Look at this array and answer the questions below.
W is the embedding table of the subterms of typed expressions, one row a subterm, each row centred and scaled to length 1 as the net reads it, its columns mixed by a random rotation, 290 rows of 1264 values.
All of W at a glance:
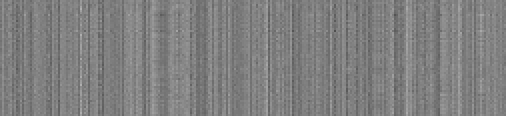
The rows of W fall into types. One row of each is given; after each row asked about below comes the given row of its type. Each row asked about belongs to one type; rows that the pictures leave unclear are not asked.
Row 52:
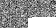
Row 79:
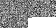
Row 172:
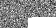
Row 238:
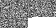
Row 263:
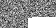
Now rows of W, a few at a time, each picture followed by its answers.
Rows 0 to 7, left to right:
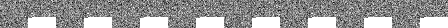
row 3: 263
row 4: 79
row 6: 263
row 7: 238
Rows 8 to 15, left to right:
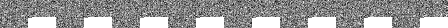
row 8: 52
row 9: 238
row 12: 52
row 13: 52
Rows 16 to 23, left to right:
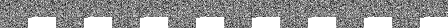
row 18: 52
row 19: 263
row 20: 238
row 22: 172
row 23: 238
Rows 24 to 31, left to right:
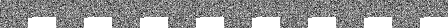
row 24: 238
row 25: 172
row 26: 263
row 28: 238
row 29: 79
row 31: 263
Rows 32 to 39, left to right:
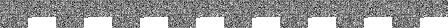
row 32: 79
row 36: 79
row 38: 79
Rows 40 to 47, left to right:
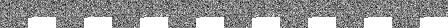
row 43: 79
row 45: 263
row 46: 79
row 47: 238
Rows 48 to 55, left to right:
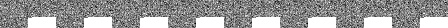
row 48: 172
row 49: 79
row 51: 79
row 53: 79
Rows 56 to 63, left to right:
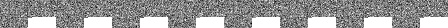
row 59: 172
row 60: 79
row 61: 172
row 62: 238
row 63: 263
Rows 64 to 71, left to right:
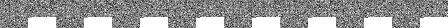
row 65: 172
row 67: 238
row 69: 79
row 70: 263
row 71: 79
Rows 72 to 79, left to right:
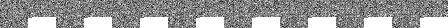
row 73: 52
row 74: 79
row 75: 52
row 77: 79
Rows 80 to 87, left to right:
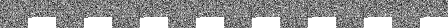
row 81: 79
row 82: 172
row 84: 172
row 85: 238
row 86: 172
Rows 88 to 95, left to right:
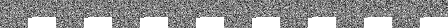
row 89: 238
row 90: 238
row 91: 263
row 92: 263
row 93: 238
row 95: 172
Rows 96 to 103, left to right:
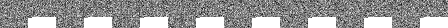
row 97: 52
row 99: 79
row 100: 172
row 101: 263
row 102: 263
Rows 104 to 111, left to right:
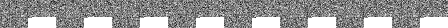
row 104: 52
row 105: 172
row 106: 238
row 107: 79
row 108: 263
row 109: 172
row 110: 172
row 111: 52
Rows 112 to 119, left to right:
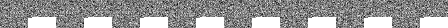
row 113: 263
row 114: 79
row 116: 172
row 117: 238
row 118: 52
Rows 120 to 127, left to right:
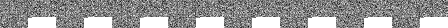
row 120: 79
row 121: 263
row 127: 172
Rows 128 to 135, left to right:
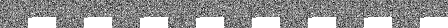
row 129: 172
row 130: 263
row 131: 79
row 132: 172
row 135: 238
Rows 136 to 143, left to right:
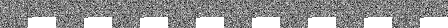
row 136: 238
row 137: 263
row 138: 79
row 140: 263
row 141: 79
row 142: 79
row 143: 79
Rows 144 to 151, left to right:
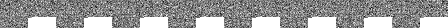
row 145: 79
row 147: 238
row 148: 238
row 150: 79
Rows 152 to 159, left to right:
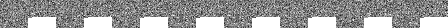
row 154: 263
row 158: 172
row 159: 79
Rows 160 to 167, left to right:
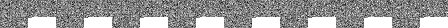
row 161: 238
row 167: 238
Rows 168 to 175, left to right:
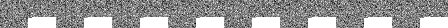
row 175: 263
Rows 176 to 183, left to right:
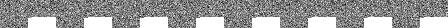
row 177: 263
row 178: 238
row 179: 79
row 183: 238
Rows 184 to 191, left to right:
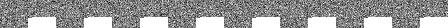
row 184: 52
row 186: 263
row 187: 238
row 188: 79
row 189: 172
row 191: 238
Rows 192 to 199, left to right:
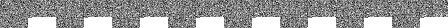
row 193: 238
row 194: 238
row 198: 238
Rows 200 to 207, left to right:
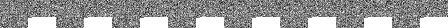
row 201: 172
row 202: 79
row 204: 263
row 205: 263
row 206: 52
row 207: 52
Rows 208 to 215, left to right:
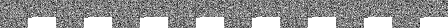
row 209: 238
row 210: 238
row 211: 52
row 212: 238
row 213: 238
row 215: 79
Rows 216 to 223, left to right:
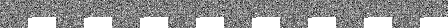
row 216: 79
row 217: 52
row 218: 263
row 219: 79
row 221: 79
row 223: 79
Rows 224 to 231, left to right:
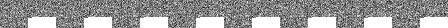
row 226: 52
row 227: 79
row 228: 52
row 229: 172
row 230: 52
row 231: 238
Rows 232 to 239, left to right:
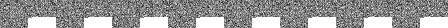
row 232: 172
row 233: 238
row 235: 79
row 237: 263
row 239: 263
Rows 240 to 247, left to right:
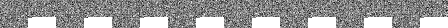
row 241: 263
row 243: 52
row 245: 263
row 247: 79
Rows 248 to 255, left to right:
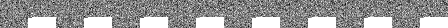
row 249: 79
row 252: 263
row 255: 172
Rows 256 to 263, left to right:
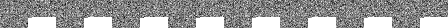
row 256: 79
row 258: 238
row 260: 52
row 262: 172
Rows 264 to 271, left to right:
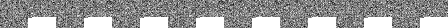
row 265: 52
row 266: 263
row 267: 52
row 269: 172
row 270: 79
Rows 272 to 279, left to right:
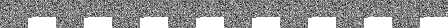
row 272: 263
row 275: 238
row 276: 79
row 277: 263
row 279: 238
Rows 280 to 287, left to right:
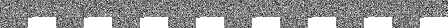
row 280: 238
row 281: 172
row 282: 263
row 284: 172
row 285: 238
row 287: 79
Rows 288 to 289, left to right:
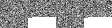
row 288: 263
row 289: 52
